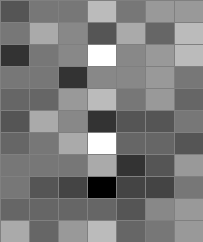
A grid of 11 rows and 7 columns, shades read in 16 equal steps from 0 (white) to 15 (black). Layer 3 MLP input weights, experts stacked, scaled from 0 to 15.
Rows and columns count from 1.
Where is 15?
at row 9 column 4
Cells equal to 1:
0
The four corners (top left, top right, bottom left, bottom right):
10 6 5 6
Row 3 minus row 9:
4 -2 -4 -15 -4 -5 -4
